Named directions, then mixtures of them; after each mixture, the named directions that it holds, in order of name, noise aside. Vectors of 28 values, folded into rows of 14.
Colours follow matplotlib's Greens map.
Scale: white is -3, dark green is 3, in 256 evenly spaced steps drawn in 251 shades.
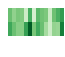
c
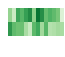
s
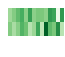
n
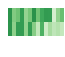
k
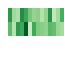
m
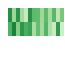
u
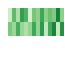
n, u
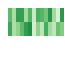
c, k, n
